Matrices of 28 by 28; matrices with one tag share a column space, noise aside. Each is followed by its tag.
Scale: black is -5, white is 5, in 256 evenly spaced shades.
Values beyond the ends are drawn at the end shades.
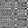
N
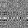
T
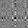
T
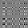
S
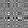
T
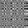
N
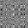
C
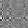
T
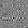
T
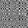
N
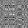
C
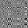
S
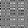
N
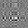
T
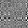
T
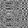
N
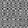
N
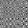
S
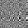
T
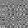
C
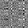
N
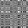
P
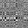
T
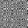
N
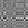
T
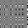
C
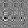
T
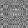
C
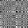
P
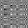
C
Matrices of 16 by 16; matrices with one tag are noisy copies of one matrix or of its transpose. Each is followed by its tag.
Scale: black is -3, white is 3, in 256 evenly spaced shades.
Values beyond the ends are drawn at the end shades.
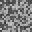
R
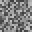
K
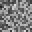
R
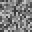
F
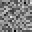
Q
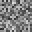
Q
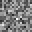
F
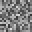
Q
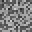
R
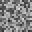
R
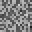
Q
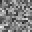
F
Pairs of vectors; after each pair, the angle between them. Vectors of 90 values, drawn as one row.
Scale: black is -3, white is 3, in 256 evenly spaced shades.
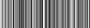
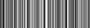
partly opposed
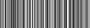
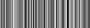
nearly opposite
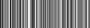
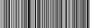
nearly opposite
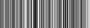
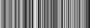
nearly opposite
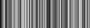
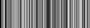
nearly parallel
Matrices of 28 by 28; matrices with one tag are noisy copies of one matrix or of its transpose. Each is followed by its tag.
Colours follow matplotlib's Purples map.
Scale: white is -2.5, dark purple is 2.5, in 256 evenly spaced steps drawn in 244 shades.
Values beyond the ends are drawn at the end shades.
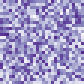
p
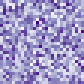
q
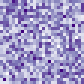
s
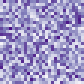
p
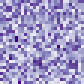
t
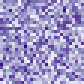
p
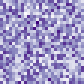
q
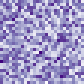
t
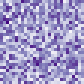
t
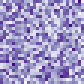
t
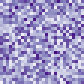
q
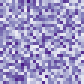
p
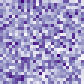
p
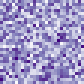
t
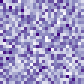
q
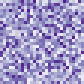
p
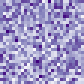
t
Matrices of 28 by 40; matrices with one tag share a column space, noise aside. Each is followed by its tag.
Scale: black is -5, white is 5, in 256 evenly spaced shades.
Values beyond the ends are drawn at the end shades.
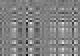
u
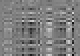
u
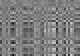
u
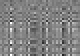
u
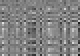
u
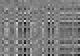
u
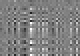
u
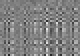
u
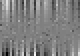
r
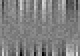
r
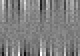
r
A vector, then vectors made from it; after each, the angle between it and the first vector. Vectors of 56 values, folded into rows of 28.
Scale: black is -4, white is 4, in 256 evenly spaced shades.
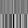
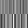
nearly opposite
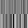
nearly parallel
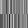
partly opposed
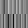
partly aligned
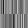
partly aligned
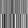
partly aligned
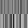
nearly parallel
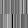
partly opposed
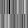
orthogonal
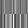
nearly opposite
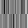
partly aligned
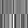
nearly opposite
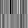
orthogonal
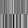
nearly parallel
